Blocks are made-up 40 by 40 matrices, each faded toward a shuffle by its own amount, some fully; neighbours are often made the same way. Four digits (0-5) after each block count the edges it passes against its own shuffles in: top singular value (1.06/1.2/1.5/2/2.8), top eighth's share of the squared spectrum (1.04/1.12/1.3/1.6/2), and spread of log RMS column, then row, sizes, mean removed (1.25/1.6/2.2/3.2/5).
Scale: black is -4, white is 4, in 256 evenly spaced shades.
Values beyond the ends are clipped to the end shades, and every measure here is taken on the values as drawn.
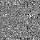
1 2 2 2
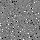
0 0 0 0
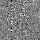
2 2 2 0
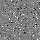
1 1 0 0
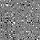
3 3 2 2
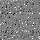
2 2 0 0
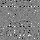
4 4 1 2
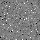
1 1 0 0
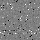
1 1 0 0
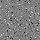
0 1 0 0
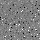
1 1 0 1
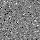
1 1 0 0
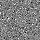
0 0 0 0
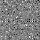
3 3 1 1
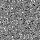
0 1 0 0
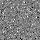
0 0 0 0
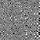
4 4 2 1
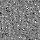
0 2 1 0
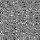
3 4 1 2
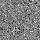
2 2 0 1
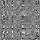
4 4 3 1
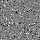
0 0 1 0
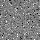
0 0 0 0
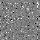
2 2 1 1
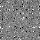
1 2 2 2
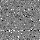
2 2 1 1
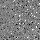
1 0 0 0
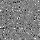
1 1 1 1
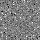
0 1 0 0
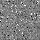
1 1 0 0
